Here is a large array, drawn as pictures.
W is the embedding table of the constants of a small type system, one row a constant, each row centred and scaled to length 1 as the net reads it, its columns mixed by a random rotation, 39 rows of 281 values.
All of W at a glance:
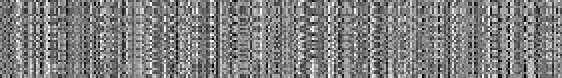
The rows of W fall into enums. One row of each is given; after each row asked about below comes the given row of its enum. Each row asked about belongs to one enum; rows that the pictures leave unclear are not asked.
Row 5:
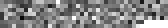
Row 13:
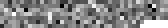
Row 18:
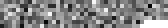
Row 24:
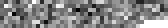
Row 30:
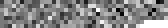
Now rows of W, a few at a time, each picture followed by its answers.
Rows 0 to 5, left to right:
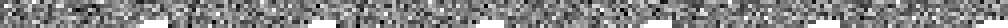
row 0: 24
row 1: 18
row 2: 18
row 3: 30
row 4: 5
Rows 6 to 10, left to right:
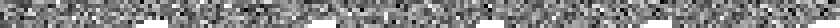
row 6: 5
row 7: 24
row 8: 13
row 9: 30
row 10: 30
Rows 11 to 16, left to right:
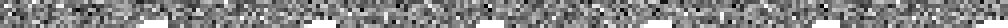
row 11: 24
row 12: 5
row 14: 30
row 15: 13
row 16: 5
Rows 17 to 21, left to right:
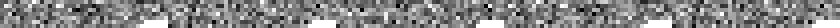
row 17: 24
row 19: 13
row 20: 24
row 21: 18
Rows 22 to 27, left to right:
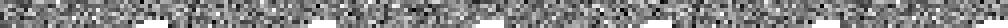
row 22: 5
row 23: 18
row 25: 30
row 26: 18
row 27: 5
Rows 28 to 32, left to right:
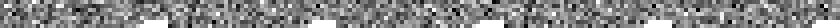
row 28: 24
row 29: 18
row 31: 18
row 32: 13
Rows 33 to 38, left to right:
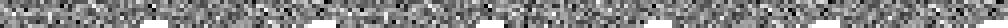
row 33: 13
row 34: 30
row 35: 13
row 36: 18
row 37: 30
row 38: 30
